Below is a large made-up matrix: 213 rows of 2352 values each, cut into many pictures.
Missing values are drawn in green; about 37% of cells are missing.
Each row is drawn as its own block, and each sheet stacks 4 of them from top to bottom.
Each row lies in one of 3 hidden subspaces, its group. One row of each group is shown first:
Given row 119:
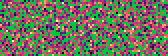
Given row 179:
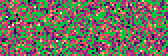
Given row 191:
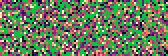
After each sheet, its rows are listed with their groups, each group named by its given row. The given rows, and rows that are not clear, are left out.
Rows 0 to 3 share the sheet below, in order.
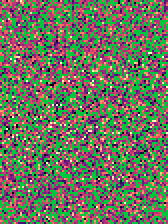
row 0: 179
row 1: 119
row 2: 179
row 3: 179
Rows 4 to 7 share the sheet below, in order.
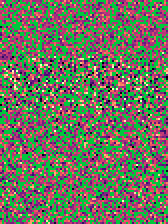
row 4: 179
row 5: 179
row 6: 191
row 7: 191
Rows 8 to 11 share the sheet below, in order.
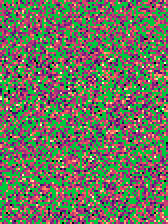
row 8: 179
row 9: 179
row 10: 119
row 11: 119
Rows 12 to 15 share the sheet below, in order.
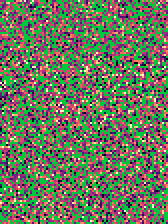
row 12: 191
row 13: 119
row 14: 191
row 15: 179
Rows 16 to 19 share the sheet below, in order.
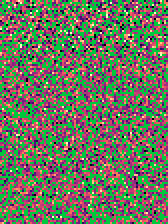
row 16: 179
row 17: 191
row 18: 179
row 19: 119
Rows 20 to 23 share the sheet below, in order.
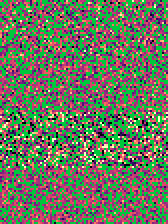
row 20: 179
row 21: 179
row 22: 119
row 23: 191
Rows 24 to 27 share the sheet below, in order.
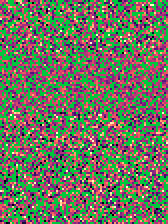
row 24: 179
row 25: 119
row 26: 119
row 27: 119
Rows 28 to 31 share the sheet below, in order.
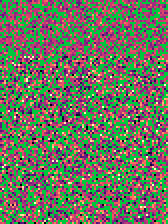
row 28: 119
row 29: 191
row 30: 119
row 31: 179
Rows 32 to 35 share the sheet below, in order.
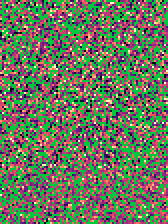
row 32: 179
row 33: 191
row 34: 191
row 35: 179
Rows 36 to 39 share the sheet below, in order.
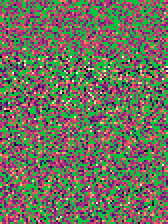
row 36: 119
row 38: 179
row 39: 179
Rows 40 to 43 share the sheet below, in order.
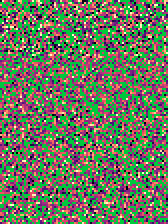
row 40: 191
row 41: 191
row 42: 119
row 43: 119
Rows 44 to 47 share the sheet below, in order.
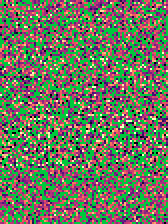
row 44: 179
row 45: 191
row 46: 179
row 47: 191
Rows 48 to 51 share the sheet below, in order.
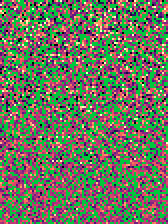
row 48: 191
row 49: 191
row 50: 119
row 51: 191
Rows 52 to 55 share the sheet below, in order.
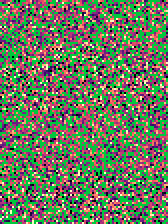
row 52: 119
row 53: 179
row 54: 119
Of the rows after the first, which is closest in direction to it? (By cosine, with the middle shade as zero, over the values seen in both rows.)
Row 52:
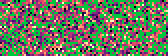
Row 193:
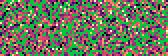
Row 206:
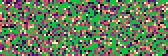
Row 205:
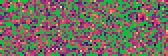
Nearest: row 206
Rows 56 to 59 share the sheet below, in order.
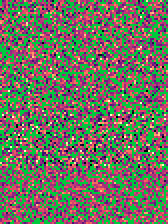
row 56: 191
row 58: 179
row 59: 119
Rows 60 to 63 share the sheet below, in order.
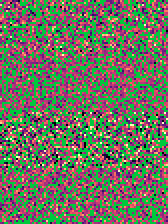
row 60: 119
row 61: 179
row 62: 191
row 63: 179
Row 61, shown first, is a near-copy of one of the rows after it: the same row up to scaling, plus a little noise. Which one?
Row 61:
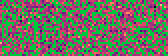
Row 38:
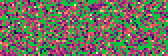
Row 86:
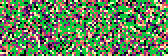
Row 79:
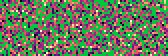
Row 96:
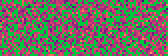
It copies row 86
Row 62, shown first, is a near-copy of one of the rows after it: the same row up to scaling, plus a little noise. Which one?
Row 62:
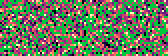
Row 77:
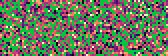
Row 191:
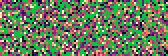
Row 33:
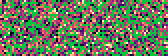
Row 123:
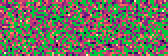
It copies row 77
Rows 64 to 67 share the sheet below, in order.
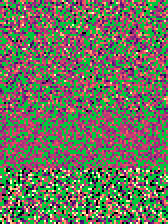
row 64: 119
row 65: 191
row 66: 119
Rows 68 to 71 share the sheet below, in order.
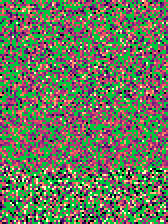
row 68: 179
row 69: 179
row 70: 119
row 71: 179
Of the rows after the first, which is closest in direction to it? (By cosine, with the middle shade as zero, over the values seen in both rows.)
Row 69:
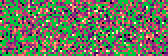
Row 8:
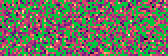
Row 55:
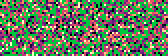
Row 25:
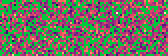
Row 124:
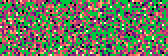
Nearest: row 124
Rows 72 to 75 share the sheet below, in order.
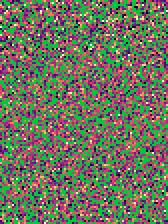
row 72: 119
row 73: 179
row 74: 179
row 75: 179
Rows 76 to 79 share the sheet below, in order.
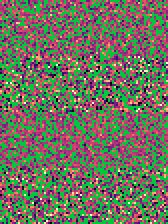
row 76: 179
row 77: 191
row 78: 119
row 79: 179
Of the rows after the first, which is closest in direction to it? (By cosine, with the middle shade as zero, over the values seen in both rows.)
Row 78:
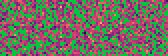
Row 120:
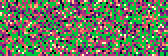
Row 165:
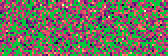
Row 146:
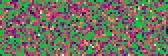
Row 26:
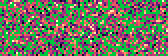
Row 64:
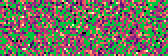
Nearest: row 64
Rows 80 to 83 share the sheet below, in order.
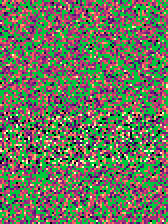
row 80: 119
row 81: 119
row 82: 179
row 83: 179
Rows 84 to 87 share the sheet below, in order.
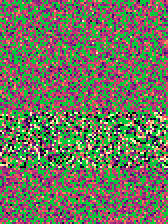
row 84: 191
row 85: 179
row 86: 179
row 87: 119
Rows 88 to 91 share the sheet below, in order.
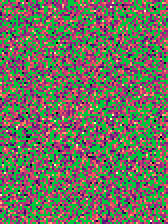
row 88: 191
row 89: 179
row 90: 191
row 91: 179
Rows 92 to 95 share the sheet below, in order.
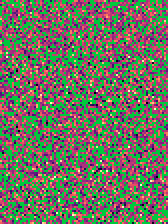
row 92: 179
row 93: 179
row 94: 179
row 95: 191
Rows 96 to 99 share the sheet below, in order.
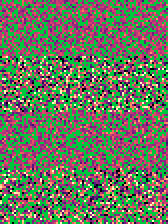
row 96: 179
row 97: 119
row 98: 119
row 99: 119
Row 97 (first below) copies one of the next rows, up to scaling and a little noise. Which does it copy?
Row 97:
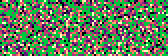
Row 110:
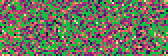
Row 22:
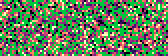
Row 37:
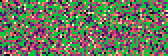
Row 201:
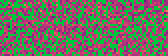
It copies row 37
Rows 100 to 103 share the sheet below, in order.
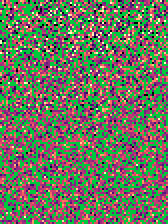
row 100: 179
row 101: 179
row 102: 191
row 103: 119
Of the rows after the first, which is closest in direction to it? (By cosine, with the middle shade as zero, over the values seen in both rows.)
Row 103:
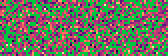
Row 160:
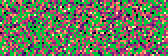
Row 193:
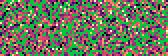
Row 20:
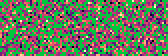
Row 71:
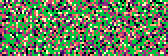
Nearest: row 160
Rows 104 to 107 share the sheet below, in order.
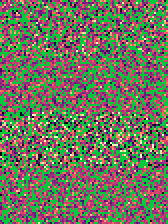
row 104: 179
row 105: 191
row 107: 179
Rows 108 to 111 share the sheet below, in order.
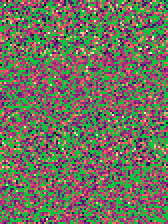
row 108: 179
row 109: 119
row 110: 119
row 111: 179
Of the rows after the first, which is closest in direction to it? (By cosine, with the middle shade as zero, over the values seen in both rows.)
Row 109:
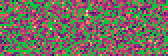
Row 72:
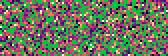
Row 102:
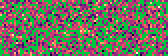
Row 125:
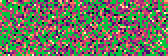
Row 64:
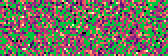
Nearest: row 72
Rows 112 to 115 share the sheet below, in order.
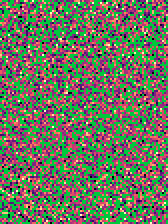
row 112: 191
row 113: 179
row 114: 119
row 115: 179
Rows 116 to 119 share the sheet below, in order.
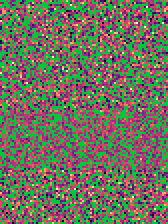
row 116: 179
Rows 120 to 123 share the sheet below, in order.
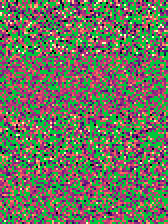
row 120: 191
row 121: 119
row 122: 179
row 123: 191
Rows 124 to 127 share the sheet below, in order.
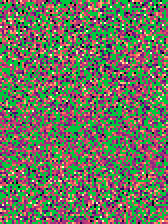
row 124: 179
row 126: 119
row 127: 179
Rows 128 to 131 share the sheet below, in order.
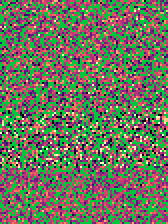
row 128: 119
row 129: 119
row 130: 179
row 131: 191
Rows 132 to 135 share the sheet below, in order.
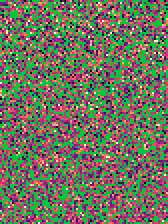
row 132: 119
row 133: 179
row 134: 191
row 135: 179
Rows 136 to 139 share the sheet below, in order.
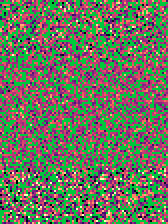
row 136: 119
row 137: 191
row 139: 179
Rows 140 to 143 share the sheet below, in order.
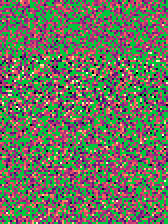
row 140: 179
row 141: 179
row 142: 179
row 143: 119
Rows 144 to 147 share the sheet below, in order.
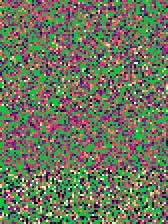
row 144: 191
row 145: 119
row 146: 119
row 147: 179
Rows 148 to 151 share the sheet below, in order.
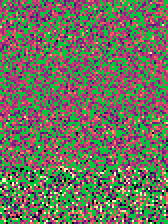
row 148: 179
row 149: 179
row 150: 119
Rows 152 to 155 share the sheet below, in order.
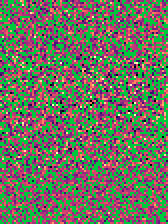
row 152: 179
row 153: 119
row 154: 179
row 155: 119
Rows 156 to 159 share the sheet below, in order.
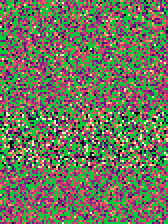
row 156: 119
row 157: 179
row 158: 191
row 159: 119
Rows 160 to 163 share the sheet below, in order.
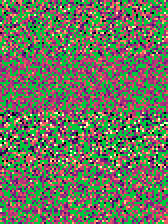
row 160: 119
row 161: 119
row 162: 119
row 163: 179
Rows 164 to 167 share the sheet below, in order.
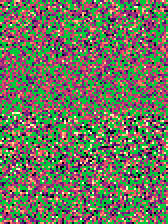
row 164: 119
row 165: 191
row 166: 119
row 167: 119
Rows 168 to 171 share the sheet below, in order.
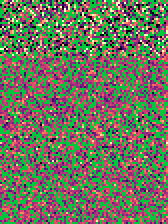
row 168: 119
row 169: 191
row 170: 119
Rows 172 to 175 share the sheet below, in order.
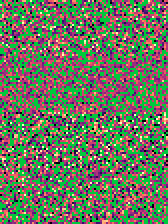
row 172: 119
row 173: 179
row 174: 179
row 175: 179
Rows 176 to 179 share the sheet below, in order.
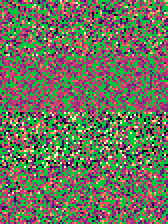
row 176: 119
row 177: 179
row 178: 179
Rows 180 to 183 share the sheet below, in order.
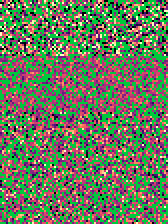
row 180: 119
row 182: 191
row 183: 191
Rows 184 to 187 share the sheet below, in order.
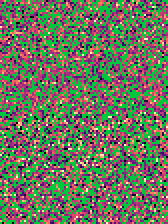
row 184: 179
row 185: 119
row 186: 179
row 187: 119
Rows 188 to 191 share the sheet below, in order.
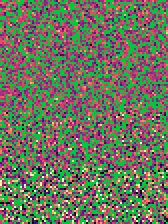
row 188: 119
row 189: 191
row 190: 179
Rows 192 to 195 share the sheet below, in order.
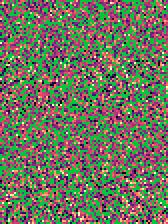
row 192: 179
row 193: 119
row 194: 179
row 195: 191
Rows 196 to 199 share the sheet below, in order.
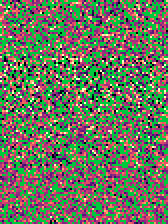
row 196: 119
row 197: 119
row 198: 191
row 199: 191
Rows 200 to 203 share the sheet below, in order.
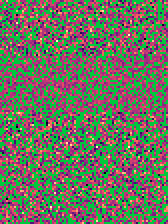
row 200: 179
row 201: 119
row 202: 179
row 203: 191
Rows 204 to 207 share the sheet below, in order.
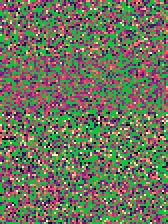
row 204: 179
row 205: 119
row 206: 191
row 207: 179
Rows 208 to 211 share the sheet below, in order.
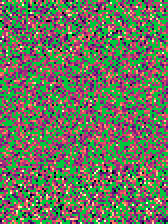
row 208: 179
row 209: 119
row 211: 191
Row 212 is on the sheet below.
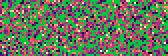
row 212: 179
